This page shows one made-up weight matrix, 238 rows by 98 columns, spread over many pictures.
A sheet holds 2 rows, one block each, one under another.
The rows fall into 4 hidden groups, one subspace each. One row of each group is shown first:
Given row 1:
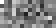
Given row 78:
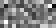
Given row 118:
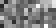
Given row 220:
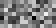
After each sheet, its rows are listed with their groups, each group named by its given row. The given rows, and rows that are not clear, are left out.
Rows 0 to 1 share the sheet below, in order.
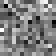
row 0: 78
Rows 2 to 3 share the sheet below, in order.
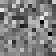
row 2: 220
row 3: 118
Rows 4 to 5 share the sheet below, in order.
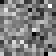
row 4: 118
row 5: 118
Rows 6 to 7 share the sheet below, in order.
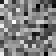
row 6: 118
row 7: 118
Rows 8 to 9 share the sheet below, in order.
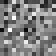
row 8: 220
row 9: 1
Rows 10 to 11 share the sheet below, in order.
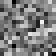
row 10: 220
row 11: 118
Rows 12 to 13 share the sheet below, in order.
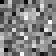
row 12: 1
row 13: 78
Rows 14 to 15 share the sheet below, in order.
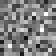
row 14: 220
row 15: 78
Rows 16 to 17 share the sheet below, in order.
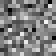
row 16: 118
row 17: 1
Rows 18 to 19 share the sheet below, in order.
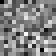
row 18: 1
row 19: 220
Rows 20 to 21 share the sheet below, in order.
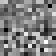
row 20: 118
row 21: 220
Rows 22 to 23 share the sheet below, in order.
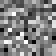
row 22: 78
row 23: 1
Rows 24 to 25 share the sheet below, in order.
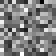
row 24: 78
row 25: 78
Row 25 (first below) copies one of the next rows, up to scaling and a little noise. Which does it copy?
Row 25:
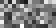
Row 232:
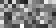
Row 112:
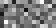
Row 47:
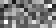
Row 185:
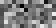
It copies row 232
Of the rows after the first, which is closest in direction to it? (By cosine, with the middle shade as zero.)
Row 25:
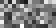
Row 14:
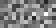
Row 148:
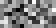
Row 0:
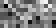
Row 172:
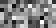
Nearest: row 172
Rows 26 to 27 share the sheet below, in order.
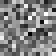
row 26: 220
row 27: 118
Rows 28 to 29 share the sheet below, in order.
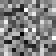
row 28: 1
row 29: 1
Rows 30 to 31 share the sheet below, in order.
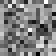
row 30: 78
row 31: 118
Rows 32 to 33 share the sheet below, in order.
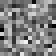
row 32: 118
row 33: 1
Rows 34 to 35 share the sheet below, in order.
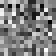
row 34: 1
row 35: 118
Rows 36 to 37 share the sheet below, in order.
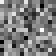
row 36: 1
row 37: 78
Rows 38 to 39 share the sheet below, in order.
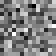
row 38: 118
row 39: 78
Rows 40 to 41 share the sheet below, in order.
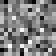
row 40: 220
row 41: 78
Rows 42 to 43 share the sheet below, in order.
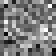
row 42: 78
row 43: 78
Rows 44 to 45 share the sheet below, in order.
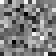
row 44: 1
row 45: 118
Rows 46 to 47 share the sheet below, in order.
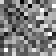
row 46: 118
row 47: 78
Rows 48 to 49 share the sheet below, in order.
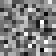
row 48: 220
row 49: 220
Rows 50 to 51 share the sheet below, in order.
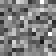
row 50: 78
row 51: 118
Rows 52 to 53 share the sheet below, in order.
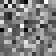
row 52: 78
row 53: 1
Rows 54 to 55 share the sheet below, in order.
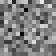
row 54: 78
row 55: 1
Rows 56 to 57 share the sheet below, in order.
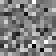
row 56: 1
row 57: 220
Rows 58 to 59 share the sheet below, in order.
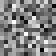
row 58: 220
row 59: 220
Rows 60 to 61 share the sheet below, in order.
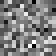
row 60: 1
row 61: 220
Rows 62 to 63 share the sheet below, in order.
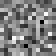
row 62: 220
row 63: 1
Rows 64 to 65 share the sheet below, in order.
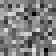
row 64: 1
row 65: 118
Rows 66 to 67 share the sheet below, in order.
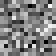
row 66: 118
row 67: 220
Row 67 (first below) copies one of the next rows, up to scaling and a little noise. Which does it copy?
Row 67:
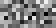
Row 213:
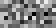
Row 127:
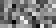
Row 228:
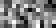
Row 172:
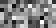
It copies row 213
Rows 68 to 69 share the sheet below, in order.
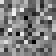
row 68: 1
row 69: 1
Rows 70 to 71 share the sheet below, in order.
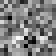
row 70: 78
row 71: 1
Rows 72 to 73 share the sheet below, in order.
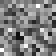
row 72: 78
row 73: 1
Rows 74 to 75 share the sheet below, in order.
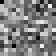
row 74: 118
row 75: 220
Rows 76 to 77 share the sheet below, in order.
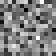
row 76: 78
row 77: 220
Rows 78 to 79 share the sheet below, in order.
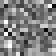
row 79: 78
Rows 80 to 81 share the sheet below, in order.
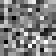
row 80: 220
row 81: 220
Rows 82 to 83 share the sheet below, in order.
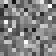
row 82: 78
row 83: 1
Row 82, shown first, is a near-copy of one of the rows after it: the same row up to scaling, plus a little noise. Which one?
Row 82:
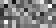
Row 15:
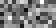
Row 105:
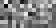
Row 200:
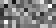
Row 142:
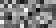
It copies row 200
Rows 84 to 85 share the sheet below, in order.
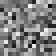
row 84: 118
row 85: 220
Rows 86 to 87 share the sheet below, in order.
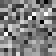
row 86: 220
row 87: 78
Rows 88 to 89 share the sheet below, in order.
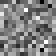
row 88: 78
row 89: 220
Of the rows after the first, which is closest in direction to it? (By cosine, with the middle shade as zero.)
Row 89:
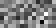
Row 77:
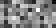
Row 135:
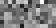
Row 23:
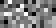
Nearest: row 135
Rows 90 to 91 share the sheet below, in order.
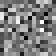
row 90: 220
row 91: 78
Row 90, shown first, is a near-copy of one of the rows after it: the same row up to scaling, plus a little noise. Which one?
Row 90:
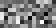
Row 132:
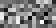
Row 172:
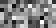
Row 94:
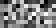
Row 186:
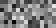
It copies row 132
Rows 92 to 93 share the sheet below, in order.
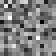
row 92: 78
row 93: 220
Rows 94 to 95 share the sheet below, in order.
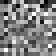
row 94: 220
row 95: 78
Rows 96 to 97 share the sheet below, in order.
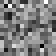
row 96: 78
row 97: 220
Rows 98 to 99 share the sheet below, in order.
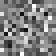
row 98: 118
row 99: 78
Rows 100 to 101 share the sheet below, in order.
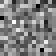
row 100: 118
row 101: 220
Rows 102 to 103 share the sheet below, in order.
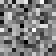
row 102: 78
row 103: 1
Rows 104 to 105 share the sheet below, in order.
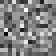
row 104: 78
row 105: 78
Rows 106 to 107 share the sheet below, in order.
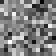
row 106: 118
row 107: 1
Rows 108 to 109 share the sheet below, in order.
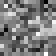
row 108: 78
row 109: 118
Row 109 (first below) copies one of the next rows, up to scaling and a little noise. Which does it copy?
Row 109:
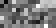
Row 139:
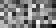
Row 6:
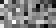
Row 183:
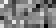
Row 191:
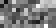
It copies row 191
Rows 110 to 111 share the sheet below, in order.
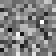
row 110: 220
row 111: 1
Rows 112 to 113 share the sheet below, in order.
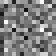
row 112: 78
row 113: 78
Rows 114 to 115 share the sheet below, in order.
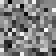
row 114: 1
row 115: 78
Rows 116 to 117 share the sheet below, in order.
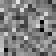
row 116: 220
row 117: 78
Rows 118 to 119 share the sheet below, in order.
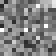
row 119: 1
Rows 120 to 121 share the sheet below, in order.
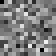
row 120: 1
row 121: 220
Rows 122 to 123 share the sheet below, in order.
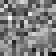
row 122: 78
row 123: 118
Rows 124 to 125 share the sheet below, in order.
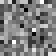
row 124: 78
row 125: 118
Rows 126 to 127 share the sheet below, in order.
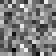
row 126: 78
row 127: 220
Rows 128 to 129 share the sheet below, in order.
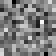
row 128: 220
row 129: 118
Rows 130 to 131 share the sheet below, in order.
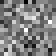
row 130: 1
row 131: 1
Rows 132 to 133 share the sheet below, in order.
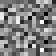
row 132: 220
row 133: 220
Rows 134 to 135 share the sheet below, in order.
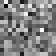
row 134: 78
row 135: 78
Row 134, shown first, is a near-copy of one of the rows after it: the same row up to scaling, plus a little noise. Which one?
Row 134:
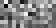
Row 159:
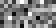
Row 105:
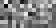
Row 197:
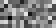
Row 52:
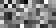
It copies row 105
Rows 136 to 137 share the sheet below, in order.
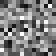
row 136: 118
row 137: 78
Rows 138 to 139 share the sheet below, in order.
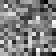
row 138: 78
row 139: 118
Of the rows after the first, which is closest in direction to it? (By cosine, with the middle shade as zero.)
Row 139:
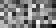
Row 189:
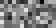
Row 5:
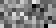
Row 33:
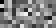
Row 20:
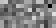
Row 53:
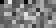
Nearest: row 33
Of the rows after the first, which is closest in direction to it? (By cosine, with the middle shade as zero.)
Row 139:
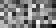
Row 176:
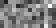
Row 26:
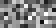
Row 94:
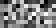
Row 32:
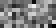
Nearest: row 32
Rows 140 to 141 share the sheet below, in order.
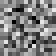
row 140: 1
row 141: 220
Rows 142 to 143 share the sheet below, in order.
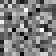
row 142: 78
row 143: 78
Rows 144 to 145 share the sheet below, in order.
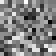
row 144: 1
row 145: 1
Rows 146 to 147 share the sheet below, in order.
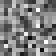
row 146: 220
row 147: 220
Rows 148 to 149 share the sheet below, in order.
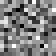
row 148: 1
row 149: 220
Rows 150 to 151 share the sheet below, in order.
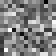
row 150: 78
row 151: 78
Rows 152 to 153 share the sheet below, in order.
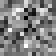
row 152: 1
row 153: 1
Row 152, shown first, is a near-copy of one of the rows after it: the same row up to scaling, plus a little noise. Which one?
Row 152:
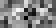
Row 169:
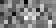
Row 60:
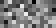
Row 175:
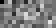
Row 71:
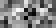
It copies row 71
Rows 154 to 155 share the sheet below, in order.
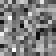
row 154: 78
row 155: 118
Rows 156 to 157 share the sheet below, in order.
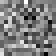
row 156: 1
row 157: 118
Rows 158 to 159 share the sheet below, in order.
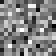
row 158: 118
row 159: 78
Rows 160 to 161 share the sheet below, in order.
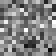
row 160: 78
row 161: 1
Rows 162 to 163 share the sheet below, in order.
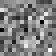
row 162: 220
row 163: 1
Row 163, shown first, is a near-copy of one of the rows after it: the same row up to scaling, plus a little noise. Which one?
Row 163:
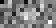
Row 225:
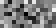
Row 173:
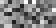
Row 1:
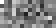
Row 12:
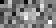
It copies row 12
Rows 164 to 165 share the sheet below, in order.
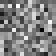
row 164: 1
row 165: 78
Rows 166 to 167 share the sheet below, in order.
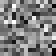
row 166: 220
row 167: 78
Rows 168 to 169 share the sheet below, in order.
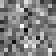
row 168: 1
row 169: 1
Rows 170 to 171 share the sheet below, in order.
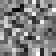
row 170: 1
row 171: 220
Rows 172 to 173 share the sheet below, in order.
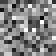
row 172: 220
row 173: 1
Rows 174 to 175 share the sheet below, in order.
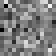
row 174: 78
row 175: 1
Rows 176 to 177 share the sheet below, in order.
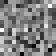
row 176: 118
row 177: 1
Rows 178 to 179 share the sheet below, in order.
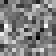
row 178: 118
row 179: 118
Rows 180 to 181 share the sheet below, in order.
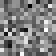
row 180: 118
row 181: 78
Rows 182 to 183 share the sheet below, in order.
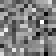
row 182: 220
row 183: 118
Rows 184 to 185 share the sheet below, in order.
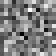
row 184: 220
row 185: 78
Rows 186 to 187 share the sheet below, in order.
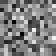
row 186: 220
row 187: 1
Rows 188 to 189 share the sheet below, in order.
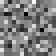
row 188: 1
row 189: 78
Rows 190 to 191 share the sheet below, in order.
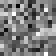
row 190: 1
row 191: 118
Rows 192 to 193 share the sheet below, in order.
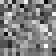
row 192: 78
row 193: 78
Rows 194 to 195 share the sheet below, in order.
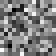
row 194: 1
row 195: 78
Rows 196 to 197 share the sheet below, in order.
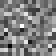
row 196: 1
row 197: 78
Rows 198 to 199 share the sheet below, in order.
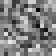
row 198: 220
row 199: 78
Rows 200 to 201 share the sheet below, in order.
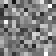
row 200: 78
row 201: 118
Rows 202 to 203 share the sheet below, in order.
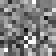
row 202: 1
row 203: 1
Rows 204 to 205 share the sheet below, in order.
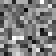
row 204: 78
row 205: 1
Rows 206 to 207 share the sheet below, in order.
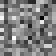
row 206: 220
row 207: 1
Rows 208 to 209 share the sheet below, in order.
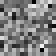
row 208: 118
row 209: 220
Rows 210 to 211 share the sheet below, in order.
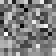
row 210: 78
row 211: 78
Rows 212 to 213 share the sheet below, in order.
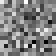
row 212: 1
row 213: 220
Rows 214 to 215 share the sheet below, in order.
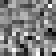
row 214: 118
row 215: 220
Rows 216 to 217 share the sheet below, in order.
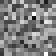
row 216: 220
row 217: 118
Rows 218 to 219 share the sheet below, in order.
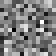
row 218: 220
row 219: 78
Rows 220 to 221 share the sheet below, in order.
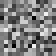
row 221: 220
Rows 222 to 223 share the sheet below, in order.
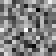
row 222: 220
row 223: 1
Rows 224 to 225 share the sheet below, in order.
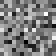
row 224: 118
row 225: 1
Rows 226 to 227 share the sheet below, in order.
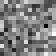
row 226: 118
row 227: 118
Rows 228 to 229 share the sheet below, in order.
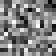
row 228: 220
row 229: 78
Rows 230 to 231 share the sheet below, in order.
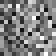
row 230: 1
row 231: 118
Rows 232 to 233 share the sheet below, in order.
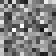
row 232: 78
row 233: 78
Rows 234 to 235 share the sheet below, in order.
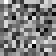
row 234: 220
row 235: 220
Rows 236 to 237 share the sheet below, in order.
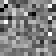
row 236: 78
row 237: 118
